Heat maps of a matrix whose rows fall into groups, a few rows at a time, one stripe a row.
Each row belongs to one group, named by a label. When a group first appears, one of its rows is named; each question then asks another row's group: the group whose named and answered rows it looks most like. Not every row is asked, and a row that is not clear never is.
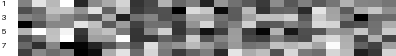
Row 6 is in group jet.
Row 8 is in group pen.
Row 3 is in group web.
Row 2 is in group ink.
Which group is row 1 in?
jet
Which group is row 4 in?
ink
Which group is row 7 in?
pen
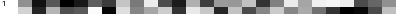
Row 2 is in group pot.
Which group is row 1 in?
pen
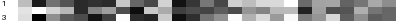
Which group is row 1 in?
pen
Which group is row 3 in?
pen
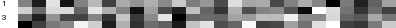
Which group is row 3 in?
pen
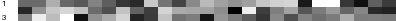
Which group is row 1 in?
web
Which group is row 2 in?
ink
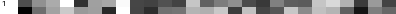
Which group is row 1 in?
jet
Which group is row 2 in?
ink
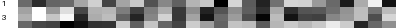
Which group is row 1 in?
pot
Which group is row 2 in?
jet
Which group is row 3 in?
jet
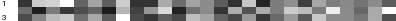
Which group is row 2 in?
pen
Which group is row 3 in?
ink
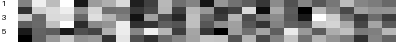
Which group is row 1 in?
jet
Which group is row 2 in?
ink
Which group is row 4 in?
jet
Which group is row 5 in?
pen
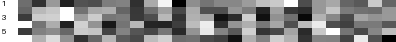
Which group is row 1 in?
pen
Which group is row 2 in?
jet
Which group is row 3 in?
ink
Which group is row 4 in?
pot
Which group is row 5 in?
ink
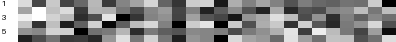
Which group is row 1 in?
pot
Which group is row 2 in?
jet
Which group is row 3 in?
web
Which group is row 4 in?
pot
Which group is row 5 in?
web
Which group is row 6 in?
pen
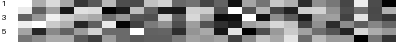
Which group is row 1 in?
web
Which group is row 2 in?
pot
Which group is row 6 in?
web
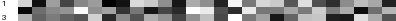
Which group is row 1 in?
pot
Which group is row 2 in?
ink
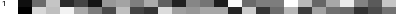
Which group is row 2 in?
ink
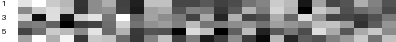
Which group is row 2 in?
web
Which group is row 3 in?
pot
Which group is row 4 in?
pen
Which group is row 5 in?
ink
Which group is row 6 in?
jet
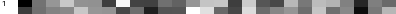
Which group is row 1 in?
ink
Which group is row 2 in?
ink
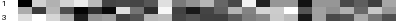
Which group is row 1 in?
ink
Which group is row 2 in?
pen
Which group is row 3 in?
web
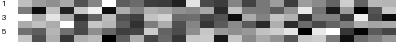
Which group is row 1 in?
jet
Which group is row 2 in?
pot
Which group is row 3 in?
web
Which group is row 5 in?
web
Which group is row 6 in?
pot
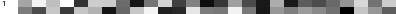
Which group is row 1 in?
jet
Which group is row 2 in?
pot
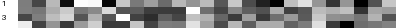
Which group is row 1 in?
pot
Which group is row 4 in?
pot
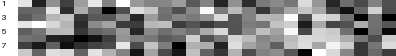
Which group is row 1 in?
pot
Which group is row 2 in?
pot
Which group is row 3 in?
web
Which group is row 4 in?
web
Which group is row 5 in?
web
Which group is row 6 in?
pen
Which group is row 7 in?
pen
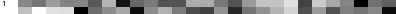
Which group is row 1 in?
web
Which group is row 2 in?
web
